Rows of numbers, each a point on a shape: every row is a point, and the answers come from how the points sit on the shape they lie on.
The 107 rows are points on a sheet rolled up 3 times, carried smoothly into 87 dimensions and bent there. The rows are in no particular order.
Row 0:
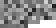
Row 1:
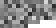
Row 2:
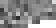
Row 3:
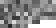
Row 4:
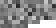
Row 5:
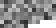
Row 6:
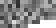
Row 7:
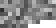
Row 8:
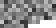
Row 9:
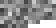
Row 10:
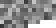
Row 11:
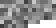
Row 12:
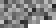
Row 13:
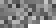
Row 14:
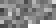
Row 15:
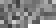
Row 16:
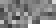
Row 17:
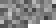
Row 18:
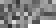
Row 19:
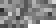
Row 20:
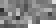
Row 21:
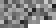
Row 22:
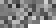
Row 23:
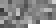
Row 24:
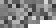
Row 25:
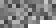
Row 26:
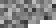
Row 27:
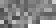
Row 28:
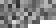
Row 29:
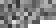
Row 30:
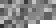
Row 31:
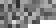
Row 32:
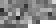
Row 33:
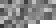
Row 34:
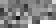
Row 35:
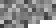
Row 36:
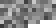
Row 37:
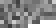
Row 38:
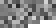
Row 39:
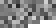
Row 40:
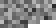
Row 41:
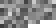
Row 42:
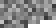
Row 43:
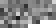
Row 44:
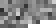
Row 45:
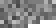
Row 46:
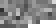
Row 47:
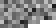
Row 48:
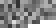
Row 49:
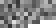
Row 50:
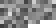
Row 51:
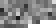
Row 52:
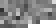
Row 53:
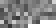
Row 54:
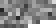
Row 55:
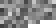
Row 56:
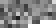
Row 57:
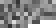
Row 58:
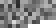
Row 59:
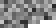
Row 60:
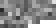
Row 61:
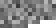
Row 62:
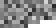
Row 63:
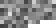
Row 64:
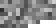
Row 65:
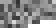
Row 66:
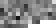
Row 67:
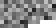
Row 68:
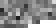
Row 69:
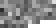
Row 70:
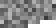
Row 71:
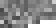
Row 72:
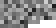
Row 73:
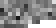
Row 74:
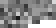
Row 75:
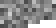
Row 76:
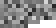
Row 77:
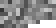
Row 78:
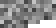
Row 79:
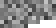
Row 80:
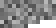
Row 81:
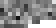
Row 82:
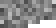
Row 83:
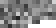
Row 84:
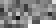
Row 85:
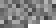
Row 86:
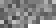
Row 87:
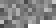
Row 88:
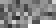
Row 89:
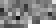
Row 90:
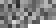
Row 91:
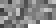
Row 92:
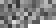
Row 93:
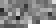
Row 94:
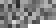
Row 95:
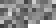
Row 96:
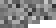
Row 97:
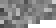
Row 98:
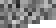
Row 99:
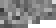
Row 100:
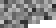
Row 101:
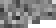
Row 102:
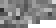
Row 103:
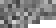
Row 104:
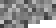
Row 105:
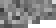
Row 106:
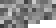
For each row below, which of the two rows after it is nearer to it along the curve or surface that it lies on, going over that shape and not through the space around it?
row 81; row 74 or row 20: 74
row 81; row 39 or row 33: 33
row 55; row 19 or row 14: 19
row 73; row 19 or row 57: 19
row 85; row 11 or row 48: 11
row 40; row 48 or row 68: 68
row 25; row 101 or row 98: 101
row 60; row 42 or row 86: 86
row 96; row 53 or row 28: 53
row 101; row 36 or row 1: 36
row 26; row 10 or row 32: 10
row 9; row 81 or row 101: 81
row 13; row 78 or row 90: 78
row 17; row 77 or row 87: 87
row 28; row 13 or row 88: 88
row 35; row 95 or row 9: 95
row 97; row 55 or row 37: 37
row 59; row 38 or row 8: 8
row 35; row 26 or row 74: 26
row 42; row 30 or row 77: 30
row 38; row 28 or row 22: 22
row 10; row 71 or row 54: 54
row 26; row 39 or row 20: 20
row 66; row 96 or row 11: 11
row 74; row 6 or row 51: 51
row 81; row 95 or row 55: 55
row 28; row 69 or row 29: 29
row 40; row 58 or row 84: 84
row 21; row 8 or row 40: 8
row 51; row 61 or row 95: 95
